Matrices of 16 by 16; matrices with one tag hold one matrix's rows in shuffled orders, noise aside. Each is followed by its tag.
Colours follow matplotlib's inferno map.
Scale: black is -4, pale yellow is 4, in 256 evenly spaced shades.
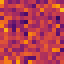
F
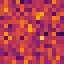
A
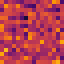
F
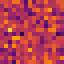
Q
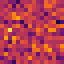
Q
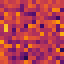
F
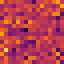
F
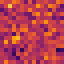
Q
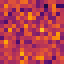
A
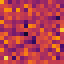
F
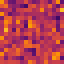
F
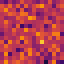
A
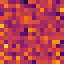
F
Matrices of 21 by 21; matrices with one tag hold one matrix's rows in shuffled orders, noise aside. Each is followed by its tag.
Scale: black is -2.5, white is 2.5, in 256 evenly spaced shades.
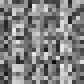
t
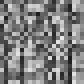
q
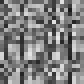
q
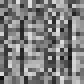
q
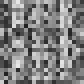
t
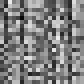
q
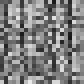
q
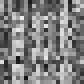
t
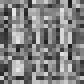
t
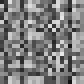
q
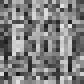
t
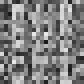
t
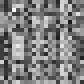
t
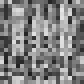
t
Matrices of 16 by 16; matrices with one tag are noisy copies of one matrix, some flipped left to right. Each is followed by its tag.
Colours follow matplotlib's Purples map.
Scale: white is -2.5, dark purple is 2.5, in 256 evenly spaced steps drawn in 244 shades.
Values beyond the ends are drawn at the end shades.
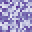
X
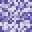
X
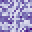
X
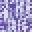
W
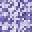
X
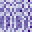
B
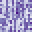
W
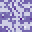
X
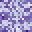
X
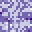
X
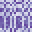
B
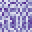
B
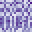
B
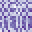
B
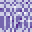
B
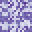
X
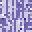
W
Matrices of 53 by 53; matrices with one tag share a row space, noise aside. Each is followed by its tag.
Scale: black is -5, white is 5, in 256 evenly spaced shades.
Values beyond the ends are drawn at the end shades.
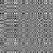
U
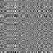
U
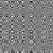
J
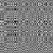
U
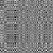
U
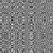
J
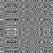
U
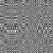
U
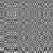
U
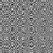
J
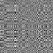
U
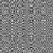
J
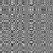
J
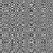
J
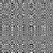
J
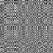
U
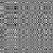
U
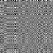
U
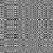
U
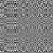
U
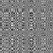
J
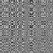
J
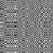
U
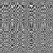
J
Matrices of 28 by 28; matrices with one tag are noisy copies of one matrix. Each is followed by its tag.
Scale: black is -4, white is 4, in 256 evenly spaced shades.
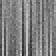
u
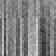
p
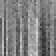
p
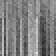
p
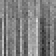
p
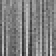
u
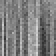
p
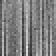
u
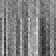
p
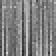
u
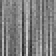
u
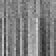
p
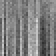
p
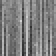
u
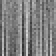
u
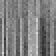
p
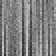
u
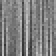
u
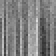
p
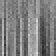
p
